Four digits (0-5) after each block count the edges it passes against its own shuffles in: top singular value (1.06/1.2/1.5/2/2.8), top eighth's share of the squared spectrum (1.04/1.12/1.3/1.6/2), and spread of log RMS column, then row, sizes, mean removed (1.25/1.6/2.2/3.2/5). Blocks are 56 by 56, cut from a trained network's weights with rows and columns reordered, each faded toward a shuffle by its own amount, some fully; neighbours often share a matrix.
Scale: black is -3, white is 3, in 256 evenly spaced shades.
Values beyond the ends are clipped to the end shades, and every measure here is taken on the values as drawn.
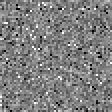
0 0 0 0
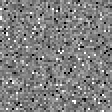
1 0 0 0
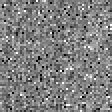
1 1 0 0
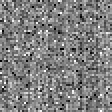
2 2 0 1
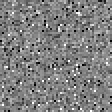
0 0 0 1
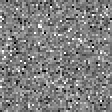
0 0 0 0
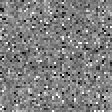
2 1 1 0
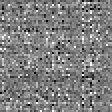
3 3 3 0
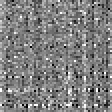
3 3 1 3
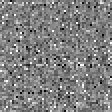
1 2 0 1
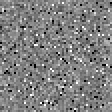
0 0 0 0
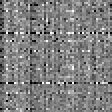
4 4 1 3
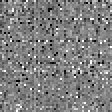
2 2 0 1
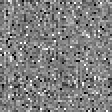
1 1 0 1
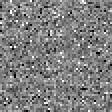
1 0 1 0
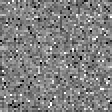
1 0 0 0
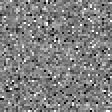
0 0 0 0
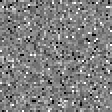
0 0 0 0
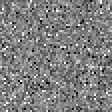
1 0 0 0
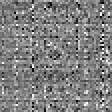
3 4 4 0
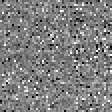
1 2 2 0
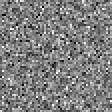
1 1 0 0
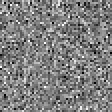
2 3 1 1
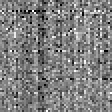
3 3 1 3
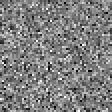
2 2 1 1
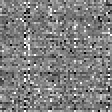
3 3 2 0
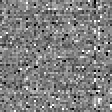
2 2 2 0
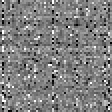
2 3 3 0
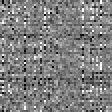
3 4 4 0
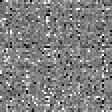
2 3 2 0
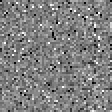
1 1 1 0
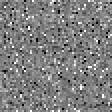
1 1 1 0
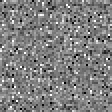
1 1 1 0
